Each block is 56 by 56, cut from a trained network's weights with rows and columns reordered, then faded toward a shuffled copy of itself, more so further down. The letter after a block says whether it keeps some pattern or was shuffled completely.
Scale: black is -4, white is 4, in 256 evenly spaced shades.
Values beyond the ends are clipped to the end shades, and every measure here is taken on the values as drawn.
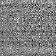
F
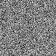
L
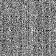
F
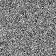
L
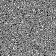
L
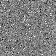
L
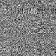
F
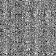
F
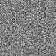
F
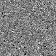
L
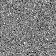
L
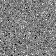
L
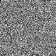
F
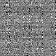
F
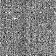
F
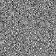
F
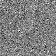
L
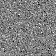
L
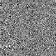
F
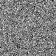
L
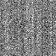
F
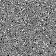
L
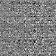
F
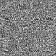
F
